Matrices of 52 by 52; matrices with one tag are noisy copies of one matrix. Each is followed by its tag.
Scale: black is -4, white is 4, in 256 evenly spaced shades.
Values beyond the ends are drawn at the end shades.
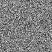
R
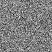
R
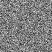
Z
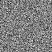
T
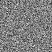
T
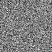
T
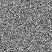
R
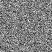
Z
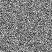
Z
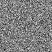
R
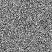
R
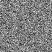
Z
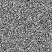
R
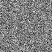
Z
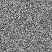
R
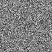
R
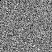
T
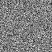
T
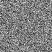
Z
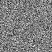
T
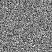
T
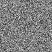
R
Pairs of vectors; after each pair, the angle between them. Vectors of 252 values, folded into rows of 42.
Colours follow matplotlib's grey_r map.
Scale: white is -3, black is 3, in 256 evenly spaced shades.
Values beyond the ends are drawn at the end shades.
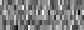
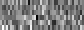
orthogonal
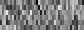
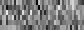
nearly parallel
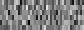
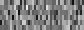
nearly parallel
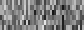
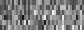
nearly opposite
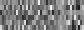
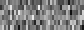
partly opposed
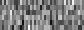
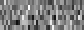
partly opposed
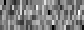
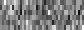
nearly opposite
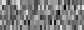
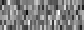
nearly opposite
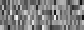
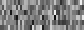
nearly opposite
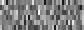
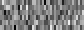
partly aligned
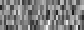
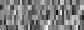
nearly parallel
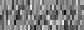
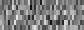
nearly opposite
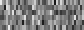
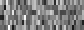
nearly parallel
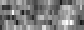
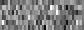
partly opposed
